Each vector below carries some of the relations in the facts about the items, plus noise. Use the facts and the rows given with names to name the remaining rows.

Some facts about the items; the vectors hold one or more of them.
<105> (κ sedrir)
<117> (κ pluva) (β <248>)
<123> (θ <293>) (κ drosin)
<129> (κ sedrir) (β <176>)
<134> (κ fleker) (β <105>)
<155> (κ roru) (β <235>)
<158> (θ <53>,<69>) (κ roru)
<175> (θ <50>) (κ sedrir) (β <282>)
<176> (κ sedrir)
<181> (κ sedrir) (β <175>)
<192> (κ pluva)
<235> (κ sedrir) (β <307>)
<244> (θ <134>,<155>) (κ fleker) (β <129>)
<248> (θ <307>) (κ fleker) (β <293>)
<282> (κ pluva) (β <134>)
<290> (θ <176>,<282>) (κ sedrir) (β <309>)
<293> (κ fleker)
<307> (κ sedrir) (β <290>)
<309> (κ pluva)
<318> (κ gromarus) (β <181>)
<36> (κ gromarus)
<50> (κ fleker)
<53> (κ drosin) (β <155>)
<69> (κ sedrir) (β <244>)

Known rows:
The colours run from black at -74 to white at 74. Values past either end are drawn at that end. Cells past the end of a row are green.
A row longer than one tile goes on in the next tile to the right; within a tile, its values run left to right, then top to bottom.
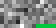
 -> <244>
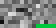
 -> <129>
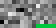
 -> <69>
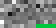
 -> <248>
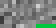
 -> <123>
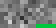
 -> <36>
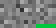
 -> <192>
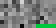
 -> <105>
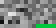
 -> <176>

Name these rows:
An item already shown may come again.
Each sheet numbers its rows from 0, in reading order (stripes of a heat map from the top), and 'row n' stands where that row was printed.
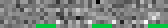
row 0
<192>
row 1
<155>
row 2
<235>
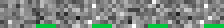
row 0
<134>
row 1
<53>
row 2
<244>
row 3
<53>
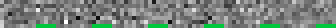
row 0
<117>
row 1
<318>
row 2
<155>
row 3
<282>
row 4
<309>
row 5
<50>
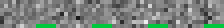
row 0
<123>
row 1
<158>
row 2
<307>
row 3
<134>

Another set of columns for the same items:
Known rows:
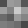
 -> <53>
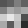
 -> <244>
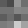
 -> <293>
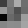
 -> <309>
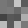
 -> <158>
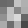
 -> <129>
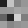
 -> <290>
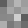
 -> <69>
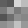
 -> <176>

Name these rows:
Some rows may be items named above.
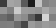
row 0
<53>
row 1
<290>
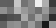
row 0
<123>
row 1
<282>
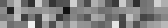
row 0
<318>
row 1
<155>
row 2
<36>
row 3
<117>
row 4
<155>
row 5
<105>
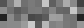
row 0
<192>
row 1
<158>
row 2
<134>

